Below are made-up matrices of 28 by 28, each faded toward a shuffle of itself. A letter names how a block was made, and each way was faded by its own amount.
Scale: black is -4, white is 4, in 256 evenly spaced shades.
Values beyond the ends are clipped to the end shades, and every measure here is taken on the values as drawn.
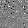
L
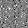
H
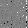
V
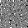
L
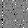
V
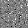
H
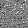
H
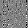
V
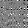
V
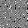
H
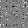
V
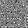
H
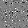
L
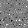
L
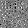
H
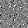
H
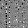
V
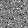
H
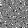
H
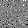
L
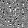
H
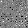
L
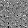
H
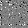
L
